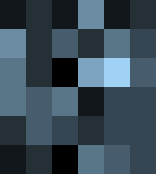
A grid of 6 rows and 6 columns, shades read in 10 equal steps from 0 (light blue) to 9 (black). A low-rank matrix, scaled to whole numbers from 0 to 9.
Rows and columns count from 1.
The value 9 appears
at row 3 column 3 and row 6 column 3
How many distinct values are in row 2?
5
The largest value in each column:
8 7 9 8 8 7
